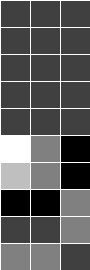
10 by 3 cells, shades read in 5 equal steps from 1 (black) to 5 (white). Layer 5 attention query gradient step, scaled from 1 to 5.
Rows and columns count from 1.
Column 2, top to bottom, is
2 2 2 2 2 3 3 1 2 3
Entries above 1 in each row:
3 3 3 3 3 2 2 1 3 3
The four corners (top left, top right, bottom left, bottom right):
2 2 3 2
